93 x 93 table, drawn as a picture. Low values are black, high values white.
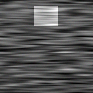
Grain: streaks across. Odd patch: higher, in the top middle. Ninth with the highest average: top middle.
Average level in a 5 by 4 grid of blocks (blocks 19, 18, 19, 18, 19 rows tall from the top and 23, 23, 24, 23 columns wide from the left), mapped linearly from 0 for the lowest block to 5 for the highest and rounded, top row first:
2 5 5 1 | 1 3 4 2 | 1 1 2 1 | 1 1 1 1 | 0 1 0 0
